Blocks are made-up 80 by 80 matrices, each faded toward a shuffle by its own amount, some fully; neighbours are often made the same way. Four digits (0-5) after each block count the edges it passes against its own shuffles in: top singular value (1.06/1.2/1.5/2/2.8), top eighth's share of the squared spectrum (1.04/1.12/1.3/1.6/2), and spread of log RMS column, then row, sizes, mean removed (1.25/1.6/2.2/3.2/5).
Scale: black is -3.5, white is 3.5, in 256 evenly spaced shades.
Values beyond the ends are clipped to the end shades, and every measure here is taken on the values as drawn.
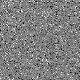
4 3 1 1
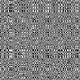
5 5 4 4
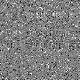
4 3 1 1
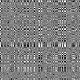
5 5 4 4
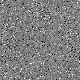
3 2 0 0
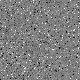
1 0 0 0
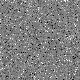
1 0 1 0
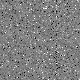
2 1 0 0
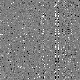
4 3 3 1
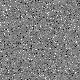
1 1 0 0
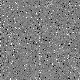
3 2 1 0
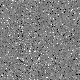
2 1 1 0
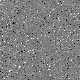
1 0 0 0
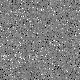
1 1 0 0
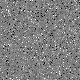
0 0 0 0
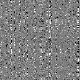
4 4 3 1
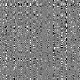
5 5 4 3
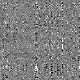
4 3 3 2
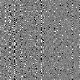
4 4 3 1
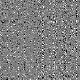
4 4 3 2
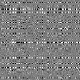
5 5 3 4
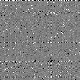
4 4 1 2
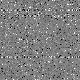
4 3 1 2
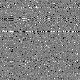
4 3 1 2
